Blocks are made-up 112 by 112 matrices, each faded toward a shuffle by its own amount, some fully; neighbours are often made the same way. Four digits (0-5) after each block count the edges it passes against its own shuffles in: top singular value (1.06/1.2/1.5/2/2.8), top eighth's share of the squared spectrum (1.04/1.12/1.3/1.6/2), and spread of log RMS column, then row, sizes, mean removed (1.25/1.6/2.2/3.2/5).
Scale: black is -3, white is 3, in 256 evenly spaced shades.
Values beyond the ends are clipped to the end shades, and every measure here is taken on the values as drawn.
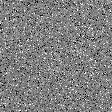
0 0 0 0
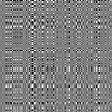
5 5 5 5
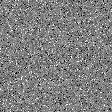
2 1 0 0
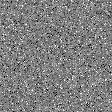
0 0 0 0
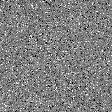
2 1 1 0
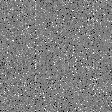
3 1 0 0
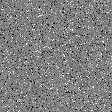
2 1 0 0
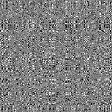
5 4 3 3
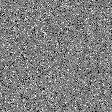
1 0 0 0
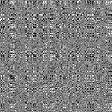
5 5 4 4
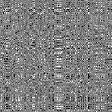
5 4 3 3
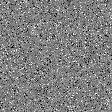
0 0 0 0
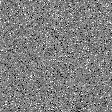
1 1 0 0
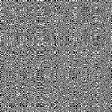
5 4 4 3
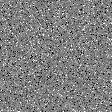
0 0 0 0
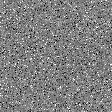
2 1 0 0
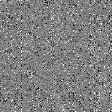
4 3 2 1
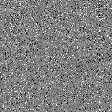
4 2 1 0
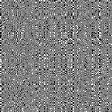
5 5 4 3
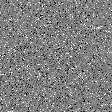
2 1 0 0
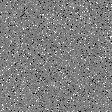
2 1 0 0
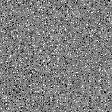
3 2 1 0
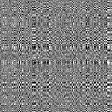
5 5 4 4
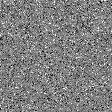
1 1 0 0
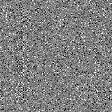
4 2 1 1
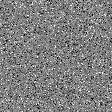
1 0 0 0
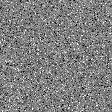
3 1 0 0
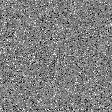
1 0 0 1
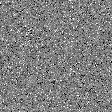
0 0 0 0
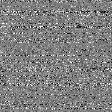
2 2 0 4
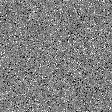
0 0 0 0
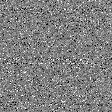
1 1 0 2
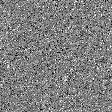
0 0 0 1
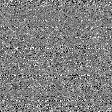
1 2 0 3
